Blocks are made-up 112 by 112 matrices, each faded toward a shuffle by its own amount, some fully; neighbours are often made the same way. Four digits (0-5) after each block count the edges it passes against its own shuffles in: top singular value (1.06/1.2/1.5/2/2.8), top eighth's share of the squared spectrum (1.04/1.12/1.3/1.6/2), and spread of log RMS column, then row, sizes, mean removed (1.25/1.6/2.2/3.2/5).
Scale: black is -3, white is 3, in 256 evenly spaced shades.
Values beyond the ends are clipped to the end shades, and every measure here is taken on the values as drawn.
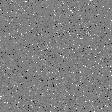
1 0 0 0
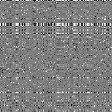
5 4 3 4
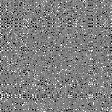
5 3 2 3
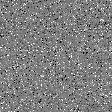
3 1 0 0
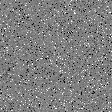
0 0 0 0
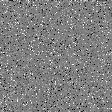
2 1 0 0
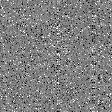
4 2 1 0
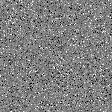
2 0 0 0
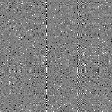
5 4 3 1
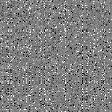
4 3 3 1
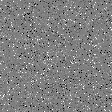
3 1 0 0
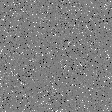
0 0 0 0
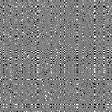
5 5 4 4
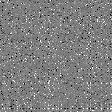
4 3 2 1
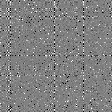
5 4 2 2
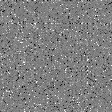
3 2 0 0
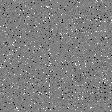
3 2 1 1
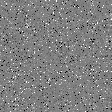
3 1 0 0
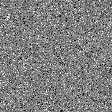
0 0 0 0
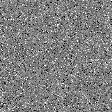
0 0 1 0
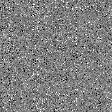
1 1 2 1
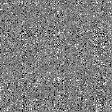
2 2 3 3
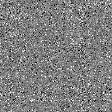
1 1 2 2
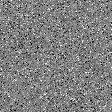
0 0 0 0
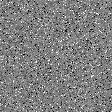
1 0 0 0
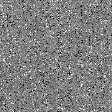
1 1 2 0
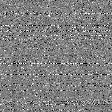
2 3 0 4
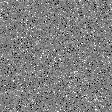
0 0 0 0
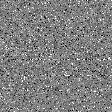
1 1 0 2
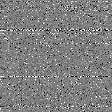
4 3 1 3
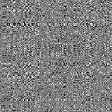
5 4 3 3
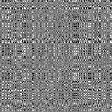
5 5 4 4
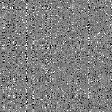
4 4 3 2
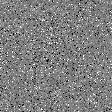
2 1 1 0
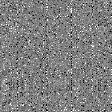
4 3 3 1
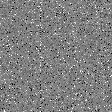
2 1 1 0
